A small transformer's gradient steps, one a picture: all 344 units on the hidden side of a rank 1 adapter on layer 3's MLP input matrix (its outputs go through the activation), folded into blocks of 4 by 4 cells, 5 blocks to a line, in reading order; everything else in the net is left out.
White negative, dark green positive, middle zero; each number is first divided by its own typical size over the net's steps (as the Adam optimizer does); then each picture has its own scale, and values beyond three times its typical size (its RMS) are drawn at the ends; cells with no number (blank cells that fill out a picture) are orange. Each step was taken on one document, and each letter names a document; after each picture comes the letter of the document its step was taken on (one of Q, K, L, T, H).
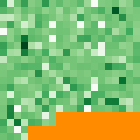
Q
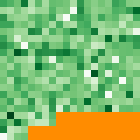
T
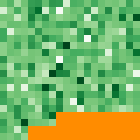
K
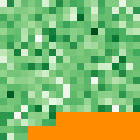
T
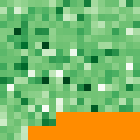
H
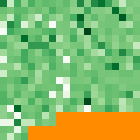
Q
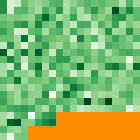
T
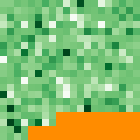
Q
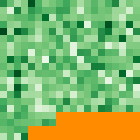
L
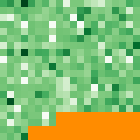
Q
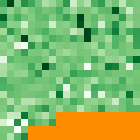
Q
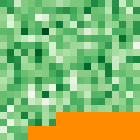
T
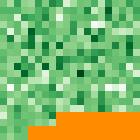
K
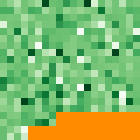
K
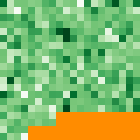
L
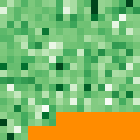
H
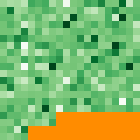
H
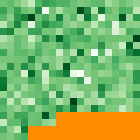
K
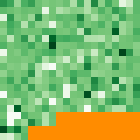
Q
